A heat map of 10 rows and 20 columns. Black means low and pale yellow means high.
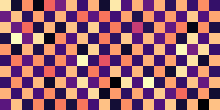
The histogram has two humps. The field is checkered. On average the colour sits 50% of the way up the scale.
